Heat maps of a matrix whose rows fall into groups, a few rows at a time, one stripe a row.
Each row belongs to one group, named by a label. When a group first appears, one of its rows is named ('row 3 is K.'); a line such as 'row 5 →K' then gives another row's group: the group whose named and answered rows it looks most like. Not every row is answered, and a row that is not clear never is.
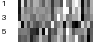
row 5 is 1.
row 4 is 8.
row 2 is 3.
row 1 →3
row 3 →3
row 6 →1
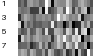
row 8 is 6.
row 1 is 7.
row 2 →1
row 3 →3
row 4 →8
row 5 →1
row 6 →3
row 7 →1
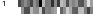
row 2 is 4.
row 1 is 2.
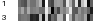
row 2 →7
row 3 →1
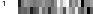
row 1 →3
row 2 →1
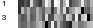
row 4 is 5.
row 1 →7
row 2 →3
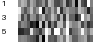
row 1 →6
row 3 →8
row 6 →1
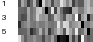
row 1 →2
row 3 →1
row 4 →3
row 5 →1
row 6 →8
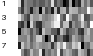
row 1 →8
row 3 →4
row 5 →2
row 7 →3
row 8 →4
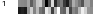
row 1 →5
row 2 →7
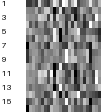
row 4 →8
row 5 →7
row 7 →2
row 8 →3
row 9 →3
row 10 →5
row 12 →6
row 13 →5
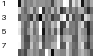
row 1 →3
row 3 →2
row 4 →4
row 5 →4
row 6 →4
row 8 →7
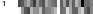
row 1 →3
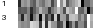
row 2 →1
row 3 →2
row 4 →6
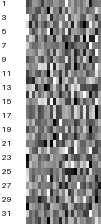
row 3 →4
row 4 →8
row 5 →4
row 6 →6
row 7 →8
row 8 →6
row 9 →3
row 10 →6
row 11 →2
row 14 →3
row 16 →1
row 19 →3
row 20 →5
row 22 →4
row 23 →2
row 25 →8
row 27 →7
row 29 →1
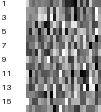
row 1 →8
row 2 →6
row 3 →6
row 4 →7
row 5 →2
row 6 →1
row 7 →3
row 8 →7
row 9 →4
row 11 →8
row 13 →1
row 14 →1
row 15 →4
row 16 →5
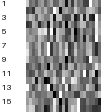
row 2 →7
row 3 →6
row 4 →2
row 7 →4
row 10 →2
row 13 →4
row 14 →5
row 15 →7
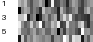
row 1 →5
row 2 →2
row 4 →4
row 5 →8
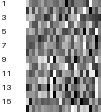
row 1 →8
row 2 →3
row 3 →7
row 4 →4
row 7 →1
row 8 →3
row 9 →6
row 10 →4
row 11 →1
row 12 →6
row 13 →2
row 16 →3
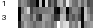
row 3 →2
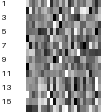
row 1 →4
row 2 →3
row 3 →5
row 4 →7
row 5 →1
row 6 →2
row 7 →8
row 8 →7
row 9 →5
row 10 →2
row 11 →3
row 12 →6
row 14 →4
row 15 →6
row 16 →7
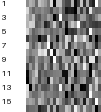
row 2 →8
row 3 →5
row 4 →7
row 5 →8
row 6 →1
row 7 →4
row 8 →6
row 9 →1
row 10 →3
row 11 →2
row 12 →2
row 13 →8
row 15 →6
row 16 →1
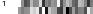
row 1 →4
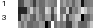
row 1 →3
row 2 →7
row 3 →3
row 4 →5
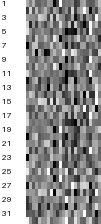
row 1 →5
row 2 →3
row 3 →6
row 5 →8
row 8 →7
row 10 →7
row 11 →8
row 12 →2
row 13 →2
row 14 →6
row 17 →8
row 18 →8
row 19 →5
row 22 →8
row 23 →2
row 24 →5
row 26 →5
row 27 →3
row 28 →6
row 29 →3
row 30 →2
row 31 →1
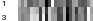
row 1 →5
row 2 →6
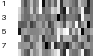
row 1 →4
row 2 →4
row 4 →1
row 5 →3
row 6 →4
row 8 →4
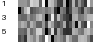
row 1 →6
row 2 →2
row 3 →5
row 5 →5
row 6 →7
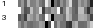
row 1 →7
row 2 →4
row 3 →7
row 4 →5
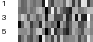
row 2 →5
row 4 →2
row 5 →5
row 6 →2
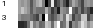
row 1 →5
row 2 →7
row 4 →7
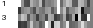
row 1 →4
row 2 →3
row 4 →7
